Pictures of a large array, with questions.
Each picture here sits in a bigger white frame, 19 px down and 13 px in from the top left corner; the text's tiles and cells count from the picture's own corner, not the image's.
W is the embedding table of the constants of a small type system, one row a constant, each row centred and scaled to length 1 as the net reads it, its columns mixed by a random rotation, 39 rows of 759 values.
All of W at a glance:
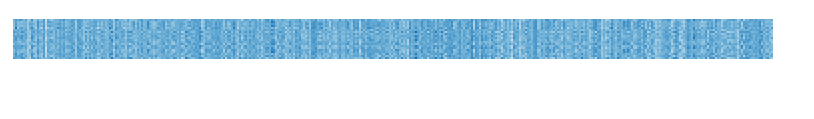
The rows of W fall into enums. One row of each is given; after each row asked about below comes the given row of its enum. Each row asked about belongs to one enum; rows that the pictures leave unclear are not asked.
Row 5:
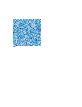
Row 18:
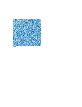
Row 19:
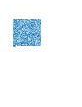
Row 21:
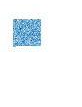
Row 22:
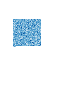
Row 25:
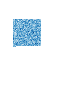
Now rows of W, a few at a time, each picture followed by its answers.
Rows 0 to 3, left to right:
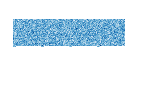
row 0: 25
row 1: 19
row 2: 21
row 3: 5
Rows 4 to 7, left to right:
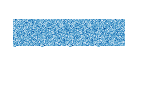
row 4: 18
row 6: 5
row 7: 21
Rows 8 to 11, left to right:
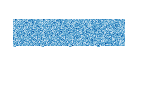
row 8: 18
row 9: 18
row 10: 5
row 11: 19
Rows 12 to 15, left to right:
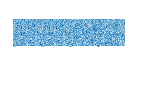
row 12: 22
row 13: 22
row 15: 19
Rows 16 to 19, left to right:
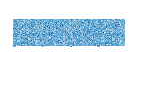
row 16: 19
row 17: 22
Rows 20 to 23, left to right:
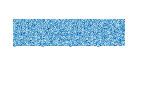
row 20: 22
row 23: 5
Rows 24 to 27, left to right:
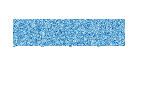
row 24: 5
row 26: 19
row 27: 22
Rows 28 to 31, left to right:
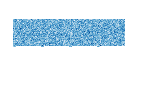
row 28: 21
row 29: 19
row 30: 25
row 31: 5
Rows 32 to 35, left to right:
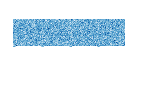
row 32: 5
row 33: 21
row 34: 18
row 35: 22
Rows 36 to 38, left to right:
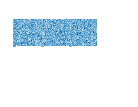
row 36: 19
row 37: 25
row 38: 22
